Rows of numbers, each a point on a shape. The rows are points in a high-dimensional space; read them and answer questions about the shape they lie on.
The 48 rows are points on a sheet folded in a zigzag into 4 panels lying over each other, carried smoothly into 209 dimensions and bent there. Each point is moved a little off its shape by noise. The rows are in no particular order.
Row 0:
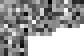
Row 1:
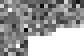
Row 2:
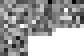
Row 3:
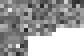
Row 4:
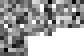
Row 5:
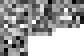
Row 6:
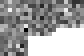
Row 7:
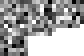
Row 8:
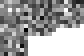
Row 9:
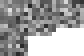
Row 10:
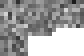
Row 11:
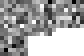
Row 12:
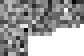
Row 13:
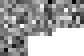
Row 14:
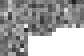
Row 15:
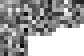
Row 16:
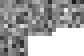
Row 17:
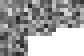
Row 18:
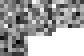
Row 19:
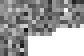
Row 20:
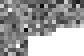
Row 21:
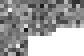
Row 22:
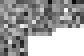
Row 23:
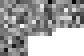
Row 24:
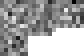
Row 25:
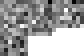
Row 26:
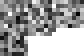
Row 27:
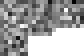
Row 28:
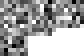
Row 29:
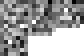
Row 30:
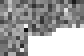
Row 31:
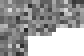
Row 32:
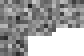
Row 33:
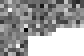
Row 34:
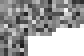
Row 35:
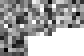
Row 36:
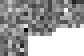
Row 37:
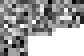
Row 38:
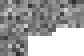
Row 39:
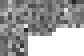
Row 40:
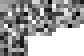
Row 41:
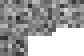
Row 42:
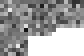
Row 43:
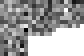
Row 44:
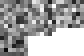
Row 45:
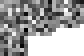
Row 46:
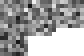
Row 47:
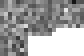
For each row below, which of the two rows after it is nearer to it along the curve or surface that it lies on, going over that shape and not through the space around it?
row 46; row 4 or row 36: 4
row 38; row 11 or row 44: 44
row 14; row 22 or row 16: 16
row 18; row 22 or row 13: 13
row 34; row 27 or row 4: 27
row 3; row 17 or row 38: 17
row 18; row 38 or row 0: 38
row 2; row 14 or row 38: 14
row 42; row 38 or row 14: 14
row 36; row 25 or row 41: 25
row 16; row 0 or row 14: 14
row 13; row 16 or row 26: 16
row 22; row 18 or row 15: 15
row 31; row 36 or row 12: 36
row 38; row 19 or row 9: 9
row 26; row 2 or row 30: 30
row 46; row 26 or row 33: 26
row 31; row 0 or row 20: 20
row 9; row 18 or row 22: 18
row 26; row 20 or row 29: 20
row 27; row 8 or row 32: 8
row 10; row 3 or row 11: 11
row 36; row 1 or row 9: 1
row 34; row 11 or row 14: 14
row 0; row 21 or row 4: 21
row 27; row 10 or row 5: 5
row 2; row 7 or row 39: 7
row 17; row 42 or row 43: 42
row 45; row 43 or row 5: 43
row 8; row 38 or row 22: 22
